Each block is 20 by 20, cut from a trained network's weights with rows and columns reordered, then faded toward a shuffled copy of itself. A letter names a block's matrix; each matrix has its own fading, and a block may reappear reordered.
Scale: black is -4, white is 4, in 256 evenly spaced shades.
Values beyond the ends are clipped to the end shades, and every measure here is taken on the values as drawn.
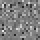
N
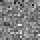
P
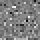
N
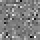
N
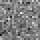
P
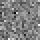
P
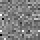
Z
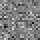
N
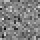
P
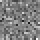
P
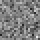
P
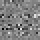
Z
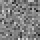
P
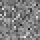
P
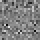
N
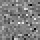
N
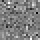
N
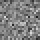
P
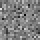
P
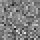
N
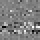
Z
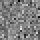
P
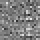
N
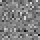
N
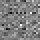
Z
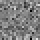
N
